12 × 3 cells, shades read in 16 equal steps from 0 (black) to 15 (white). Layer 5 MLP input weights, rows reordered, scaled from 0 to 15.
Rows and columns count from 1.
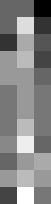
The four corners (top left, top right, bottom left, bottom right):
6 0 4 7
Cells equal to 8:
1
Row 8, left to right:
7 11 7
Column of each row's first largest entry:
1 2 2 2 1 2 2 2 2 3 2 2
